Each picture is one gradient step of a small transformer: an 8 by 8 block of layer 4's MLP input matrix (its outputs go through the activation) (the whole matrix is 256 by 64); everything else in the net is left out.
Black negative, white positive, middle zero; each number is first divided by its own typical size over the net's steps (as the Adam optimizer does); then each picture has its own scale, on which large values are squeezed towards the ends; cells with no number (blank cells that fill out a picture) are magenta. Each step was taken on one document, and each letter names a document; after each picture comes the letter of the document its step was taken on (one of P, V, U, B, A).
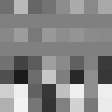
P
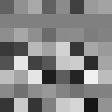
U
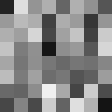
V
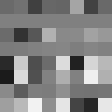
U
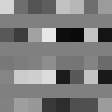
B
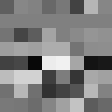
U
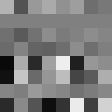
U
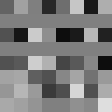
P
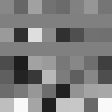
P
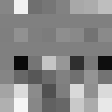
P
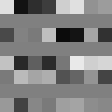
B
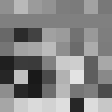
U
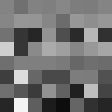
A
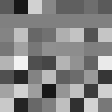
P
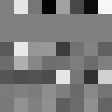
B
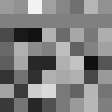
U
